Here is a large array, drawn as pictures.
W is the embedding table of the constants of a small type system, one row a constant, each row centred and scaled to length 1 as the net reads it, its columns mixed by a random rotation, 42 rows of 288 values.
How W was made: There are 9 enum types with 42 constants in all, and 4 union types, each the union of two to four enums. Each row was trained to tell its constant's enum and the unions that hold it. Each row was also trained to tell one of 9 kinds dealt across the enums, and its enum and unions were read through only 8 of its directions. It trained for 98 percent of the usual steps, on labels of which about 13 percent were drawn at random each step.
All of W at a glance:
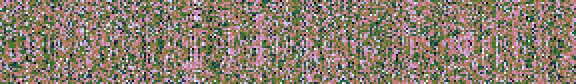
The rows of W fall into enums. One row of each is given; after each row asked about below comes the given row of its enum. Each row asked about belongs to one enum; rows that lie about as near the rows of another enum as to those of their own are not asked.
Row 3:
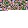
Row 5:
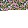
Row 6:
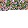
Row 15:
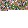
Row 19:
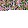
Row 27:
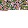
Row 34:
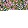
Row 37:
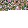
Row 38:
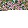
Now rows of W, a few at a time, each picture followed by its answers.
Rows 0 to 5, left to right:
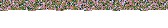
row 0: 3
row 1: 6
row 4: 15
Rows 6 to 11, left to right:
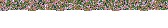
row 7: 37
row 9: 38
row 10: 5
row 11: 15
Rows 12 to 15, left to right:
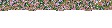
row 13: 34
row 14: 5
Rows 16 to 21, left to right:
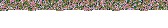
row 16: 6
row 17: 15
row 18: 5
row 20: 38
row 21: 3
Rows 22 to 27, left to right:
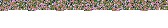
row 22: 3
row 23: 38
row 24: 27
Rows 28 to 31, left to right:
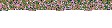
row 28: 37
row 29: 27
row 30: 27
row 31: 19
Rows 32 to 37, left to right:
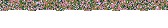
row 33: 19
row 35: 6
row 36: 15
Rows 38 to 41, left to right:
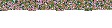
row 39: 3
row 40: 37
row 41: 6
